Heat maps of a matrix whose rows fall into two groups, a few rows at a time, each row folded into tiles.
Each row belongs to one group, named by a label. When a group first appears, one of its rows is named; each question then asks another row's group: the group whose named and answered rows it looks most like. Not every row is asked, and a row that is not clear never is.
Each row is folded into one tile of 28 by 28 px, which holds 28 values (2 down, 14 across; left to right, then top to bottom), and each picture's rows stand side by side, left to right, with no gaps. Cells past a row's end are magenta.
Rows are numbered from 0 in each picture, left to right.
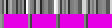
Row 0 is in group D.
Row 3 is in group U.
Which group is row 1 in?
U
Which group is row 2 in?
U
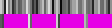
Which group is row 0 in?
U
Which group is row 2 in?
U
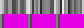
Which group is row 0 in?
U
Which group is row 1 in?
U
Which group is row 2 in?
U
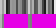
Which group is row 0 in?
D
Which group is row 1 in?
D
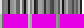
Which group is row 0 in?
D
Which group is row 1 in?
D
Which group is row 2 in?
D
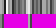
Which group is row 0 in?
U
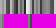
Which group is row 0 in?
D
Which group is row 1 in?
U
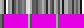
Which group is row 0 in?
U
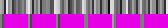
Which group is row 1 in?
U
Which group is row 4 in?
D
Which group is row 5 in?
D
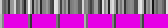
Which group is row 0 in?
D
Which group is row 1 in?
U
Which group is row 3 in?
D
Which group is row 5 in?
U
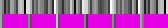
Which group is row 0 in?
D
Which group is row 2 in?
D
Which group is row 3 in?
D
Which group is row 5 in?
D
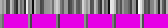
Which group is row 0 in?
D
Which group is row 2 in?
U
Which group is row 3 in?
D
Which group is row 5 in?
D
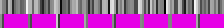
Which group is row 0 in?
U
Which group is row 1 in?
U
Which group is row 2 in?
U
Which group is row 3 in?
D
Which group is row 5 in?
D
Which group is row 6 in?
D
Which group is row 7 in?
U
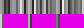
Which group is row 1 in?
U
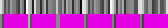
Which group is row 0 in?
D
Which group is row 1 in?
U
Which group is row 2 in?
D
